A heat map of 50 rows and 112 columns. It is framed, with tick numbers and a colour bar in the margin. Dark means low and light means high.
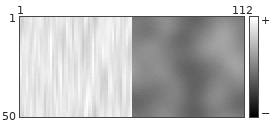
The table splits into one row of 2 panels. Panel 1,1: very high, streaked downward, faint in contrast. Panel 1,2: middling, smooth.
